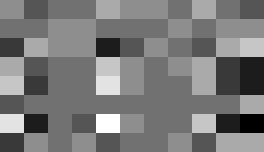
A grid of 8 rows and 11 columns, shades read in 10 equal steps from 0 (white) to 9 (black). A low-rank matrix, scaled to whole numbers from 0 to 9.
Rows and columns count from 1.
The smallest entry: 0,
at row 7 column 5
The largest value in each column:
7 8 5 6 8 6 5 5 6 8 9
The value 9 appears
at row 7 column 11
